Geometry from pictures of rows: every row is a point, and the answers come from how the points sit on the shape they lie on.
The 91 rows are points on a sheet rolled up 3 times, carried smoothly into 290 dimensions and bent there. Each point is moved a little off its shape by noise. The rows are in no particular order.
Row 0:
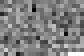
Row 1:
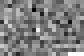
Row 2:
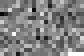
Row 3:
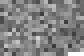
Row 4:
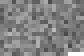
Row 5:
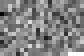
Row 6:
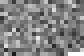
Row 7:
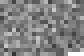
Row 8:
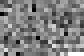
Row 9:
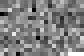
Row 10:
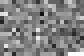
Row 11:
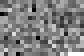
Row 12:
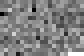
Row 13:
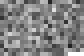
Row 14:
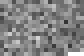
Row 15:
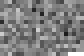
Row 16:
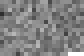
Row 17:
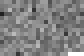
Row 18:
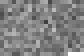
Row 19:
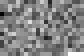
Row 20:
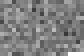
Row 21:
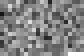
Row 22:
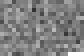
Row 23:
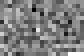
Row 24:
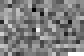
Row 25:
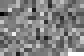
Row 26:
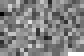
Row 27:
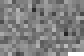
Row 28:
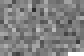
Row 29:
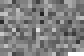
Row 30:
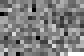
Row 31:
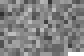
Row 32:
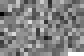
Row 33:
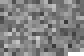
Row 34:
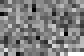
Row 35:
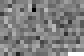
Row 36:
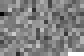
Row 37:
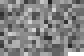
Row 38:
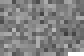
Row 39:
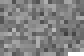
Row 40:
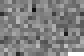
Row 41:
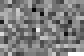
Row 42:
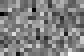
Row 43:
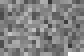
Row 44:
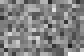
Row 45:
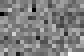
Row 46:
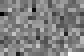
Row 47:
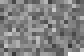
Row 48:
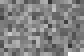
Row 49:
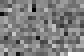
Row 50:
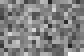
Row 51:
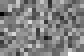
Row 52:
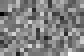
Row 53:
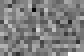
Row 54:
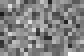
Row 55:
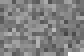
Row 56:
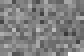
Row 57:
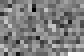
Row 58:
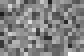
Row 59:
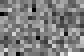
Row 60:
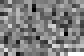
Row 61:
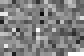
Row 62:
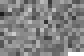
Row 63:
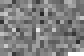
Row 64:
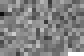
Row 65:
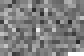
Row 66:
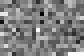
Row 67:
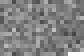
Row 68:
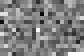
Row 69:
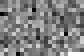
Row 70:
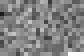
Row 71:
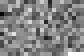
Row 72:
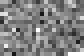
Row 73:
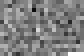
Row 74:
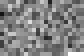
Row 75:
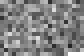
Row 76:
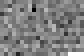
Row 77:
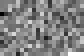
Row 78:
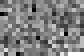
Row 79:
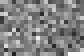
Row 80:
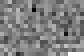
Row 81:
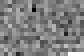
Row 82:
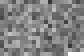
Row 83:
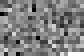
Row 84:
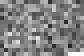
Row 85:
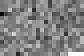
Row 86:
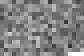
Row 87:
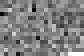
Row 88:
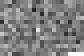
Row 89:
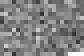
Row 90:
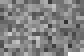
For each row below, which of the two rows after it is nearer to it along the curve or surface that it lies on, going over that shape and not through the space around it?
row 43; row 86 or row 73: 86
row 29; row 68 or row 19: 68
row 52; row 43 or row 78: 78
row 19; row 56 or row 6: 6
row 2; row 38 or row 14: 14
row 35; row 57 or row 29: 29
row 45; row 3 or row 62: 62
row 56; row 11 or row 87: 87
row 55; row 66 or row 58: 66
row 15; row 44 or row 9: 44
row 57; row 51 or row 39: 51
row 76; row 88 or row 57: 88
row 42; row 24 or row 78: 78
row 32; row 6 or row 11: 11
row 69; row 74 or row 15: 74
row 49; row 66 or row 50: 66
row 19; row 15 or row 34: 34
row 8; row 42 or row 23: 42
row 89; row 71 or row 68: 68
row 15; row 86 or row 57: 86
